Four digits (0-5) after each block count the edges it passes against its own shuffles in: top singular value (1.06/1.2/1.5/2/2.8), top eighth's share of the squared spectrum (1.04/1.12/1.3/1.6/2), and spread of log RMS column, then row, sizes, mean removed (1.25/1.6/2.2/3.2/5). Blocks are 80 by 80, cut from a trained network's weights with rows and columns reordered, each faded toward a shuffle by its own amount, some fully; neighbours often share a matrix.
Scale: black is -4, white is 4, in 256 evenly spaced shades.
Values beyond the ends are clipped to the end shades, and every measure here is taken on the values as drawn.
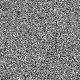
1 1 0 1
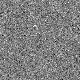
1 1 0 1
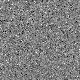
0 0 0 0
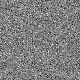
0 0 0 0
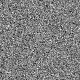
0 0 0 0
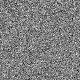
1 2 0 0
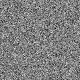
0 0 0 0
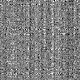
4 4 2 3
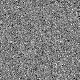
0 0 0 0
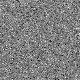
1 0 0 0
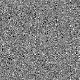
2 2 2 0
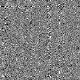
3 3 3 1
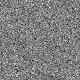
1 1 0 0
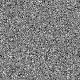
2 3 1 1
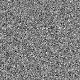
2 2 0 1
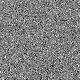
1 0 0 0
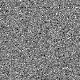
2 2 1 1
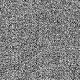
3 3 1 0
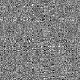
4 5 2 3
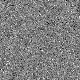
0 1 0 0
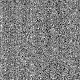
2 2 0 1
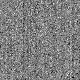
2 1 0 0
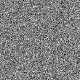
2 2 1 1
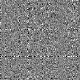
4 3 3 2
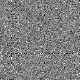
3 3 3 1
